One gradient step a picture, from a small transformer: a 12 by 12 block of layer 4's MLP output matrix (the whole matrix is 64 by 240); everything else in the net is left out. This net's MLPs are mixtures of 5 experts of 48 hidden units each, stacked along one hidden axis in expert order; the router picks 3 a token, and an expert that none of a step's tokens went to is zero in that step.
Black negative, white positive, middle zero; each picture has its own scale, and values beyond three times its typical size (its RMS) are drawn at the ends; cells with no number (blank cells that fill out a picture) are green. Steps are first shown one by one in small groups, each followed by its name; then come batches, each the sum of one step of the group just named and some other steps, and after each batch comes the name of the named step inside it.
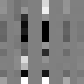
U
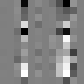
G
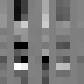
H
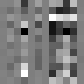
G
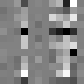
G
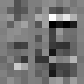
H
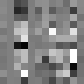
H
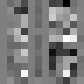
G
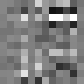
U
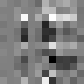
U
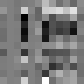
U
